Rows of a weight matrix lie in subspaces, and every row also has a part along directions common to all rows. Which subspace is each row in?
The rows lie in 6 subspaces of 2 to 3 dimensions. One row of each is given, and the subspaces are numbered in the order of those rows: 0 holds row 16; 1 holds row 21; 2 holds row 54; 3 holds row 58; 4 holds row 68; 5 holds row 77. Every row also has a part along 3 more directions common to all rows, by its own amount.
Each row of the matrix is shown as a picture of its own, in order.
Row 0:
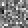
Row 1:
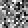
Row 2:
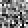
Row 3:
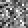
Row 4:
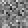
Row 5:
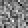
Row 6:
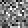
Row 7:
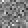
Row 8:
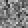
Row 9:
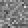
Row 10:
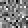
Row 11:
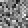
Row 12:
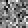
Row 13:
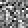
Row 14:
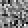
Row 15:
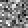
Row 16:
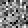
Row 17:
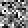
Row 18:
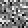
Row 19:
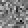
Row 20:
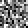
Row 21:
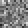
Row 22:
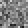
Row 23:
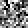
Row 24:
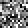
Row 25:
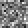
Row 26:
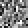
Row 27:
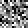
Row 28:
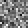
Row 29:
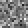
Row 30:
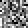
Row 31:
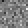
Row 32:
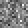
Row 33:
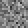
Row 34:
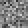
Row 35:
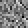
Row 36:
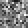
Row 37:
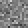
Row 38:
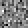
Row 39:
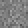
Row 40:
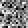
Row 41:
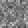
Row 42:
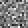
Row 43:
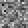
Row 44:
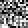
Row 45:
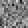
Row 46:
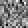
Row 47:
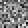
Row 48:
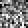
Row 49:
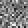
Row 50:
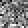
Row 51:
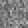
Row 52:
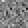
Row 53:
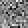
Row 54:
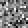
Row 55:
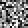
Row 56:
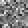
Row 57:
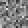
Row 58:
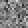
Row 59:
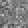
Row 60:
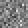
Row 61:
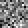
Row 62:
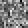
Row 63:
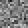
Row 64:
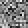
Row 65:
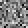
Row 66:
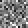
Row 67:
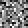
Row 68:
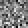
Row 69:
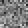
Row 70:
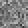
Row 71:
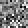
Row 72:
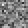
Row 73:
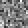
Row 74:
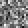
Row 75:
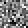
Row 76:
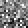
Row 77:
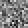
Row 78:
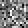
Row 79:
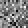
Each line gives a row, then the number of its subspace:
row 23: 3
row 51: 2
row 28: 4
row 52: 1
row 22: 5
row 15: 3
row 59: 0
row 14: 5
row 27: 4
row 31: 1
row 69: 1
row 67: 5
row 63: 0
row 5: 4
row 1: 3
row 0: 2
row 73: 2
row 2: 5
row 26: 2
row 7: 1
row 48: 5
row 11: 3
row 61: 0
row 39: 2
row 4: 1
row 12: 3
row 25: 0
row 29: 0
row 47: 4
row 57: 3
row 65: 4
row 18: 4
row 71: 5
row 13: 5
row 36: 3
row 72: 0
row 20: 4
